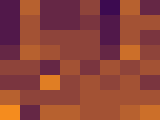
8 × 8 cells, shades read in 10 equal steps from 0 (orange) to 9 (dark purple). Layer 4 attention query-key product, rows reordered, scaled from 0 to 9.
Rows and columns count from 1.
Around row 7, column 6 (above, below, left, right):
5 4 4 4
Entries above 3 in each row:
6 8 8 6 8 7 7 3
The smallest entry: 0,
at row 8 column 1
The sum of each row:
49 48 45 38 40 37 34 26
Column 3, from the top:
7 7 5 4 7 1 5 3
